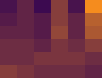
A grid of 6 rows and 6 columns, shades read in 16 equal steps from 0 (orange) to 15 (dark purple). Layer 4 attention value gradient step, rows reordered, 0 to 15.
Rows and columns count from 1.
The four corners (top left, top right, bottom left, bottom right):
14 0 9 12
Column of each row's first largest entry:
3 1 3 3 1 6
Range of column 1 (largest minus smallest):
5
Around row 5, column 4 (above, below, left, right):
10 11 10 10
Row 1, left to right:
14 12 15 9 14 0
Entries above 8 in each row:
5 5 4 6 6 6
